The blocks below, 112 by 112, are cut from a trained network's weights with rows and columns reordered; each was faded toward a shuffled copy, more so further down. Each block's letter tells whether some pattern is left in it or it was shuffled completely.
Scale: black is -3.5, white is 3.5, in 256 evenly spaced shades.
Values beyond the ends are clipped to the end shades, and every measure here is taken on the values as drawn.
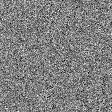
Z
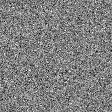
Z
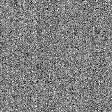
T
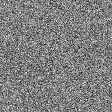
Z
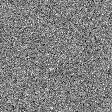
Z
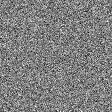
Z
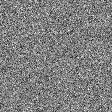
Z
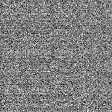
T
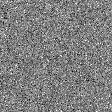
Z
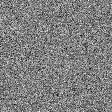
Z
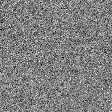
T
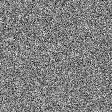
Z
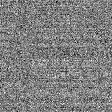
T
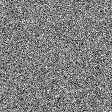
Z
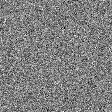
Z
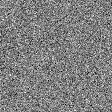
Z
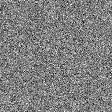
T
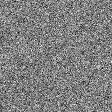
Z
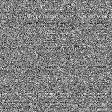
T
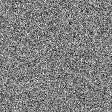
Z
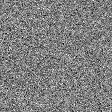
Z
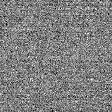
T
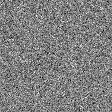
Z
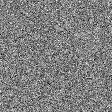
Z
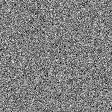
Z
